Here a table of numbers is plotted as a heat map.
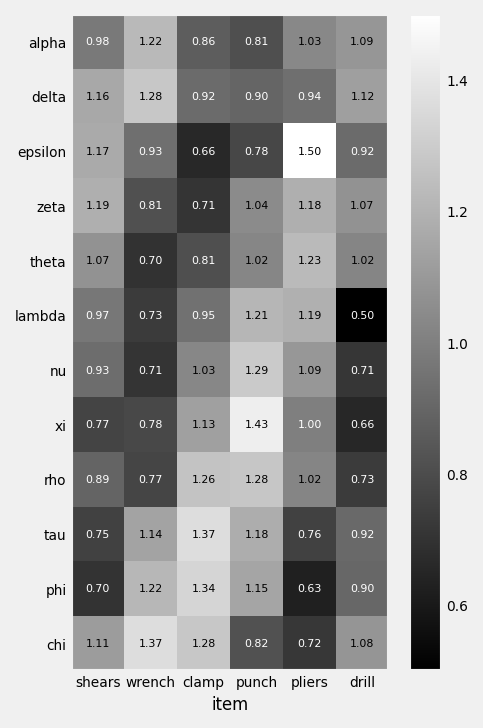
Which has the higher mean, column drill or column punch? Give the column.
punch
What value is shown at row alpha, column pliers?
1.03
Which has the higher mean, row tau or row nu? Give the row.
tau
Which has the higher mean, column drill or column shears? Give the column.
shears
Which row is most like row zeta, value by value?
theta
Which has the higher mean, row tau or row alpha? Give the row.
tau
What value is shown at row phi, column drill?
0.90
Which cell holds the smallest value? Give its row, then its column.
lambda, drill
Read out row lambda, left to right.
0.97 0.73 0.95 1.21 1.19 0.50
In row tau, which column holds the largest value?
clamp
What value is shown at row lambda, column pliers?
1.19
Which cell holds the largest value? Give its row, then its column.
epsilon, pliers
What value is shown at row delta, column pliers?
0.94
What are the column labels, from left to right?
shears, wrench, clamp, punch, pliers, drill
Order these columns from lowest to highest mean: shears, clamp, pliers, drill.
drill, shears, pliers, clamp
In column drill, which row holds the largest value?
delta
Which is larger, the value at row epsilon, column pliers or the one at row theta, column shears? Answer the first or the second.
the first
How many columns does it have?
6
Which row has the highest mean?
chi
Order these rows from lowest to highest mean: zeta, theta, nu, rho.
nu, theta, rho, zeta
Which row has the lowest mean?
lambda
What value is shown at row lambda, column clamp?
0.95
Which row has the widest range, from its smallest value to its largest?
epsilon
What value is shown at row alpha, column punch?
0.81
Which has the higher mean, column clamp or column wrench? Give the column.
clamp
